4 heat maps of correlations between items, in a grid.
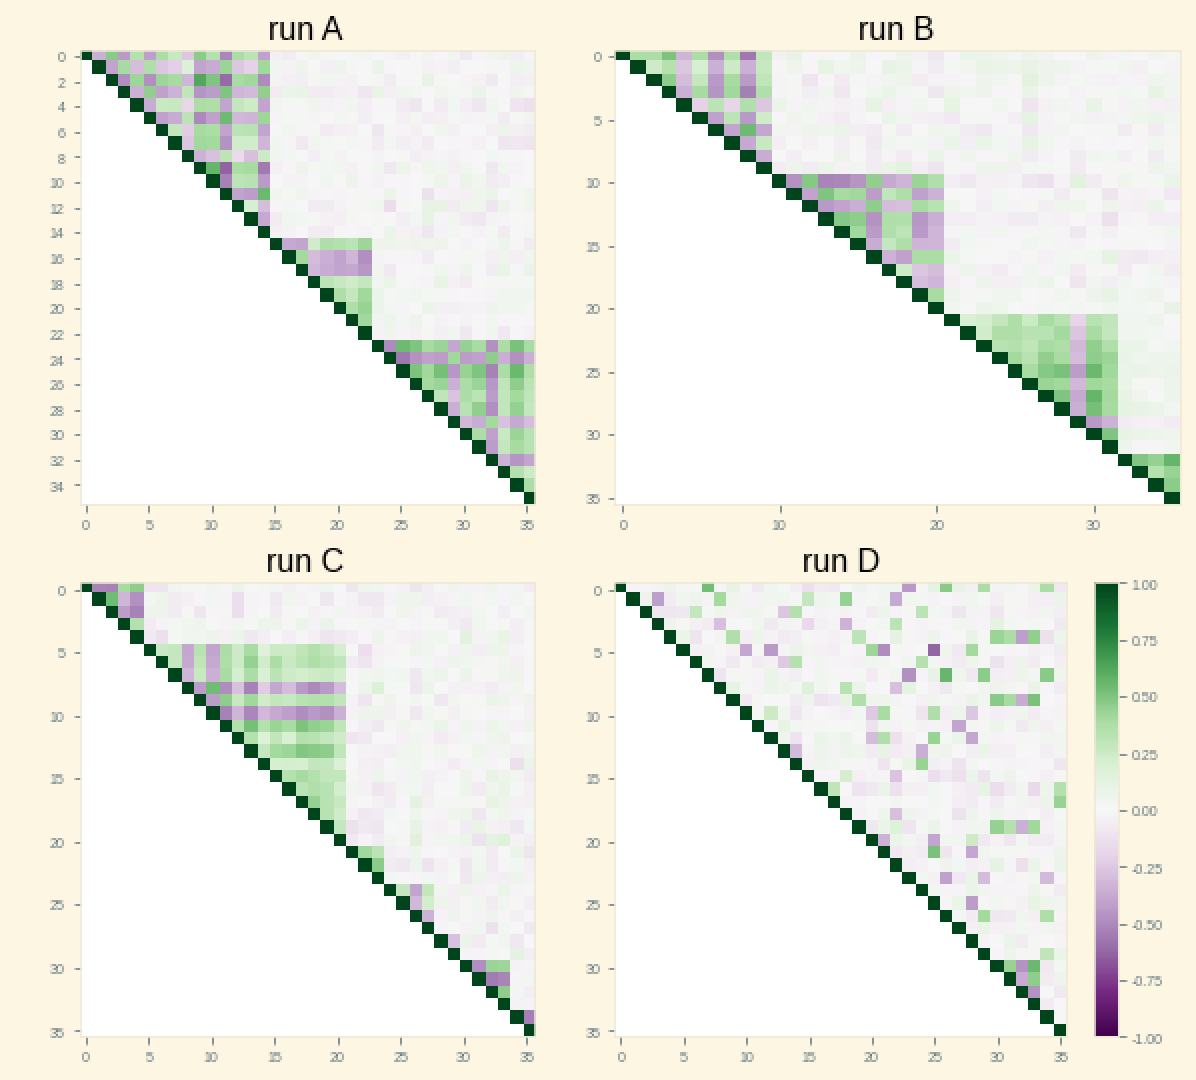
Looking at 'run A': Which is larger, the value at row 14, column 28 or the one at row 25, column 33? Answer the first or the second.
the second
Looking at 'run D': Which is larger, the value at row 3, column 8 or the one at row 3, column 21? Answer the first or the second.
the second
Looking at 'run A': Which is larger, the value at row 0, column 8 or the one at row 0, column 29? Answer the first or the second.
the second
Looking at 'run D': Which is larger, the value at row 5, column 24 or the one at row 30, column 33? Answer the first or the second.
the second
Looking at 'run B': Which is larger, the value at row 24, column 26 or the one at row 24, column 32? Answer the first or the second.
the first
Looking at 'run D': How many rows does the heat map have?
36
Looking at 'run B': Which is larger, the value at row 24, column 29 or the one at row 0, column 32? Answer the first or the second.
the second
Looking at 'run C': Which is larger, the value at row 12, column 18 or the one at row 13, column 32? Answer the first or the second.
the first
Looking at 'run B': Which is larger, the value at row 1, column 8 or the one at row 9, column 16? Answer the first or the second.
the second
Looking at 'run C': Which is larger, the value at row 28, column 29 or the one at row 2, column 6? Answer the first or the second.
the second
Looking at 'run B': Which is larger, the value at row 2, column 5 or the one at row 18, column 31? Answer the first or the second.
the first
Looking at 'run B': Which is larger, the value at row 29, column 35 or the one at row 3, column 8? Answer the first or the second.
the first
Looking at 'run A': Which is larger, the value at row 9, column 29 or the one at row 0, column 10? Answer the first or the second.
the second
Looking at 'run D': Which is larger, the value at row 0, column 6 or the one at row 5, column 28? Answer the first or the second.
the second
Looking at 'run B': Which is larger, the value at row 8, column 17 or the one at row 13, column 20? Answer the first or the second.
the first
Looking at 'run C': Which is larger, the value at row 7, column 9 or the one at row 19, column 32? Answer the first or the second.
the first
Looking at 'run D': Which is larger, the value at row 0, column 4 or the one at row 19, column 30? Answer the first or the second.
the second
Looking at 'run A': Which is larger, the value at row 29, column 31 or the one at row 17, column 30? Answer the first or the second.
the second
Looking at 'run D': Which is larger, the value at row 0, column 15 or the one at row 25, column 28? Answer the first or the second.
the first
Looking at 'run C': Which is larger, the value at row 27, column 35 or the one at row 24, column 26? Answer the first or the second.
the first
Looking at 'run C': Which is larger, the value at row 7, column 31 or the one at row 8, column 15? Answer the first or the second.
the first
